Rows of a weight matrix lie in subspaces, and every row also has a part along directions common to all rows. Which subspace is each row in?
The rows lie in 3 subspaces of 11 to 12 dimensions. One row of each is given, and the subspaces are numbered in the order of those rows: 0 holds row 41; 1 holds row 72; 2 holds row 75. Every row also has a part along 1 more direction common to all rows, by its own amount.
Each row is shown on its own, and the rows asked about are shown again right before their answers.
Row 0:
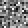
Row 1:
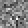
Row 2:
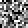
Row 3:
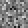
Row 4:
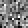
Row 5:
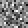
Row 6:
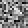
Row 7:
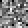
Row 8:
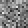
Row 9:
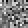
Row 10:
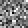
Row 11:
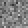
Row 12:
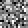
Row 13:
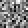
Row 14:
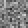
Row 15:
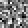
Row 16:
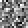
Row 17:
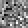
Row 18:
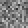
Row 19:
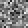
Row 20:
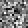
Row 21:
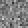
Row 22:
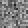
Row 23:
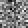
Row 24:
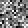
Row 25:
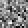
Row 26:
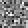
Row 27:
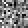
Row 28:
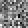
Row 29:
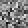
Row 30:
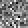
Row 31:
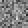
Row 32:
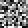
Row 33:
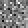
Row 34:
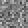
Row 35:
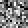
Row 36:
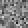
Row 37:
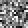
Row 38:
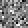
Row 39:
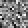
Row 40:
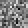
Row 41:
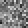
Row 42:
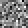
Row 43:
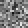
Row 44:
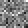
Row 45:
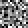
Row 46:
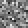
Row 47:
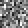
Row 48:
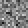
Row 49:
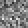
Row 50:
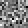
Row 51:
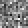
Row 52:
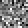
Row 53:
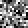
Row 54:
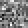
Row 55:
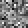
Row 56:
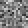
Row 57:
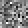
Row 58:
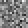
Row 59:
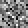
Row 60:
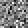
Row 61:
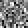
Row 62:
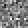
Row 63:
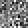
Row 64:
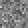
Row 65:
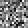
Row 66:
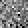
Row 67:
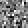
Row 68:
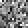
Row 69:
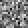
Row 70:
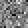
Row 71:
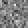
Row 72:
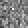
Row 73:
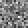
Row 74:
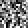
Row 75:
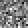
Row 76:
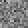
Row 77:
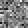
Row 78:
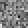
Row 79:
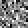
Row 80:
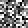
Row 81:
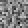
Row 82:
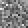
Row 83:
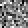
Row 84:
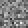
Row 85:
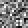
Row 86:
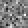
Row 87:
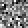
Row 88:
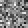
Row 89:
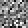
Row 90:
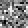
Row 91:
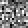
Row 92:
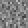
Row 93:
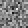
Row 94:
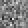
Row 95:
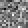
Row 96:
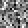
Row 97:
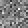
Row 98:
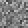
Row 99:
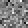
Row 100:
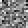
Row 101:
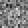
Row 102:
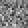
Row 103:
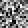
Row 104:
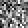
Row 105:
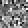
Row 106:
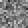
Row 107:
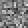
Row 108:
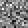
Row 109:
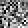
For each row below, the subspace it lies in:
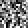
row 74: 1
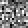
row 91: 0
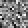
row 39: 0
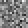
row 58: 0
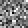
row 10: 1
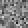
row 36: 0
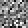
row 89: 0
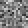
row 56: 0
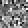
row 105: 2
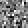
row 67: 2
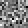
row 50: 2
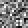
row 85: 0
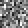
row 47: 1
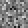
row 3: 2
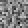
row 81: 1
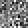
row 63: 0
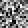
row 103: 1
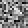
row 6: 2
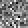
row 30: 0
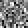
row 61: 1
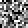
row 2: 2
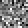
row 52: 2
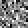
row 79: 2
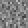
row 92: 1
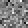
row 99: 0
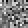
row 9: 2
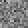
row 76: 2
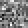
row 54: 0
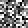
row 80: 0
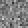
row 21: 2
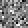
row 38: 0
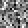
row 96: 2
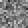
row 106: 1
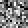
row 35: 1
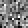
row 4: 0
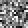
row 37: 0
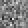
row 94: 0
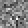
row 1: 2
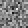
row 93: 1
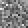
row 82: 1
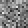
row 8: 1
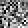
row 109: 1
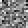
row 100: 2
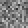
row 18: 1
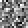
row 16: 2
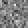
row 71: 2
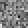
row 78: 0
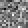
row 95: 0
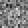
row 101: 1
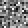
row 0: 1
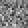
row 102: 1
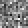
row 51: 0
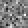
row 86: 0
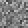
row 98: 2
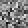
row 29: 1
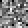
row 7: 2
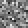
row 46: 2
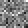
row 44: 1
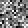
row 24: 0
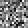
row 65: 0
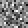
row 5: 2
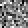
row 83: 2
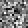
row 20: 2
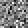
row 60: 0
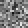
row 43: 1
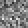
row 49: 2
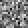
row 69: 1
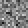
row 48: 2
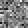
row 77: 0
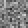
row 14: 2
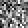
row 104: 1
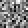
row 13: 1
